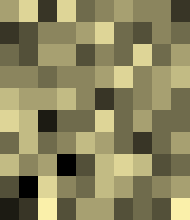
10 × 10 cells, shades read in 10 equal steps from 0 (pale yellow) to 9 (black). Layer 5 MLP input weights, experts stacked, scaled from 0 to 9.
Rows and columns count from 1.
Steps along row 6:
up up down same down up down up same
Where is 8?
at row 6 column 3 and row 10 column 1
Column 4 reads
1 4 3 4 2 5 4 9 4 6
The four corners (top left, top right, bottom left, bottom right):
3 7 8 0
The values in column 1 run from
1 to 8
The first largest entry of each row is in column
3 1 2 3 6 3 8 4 2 1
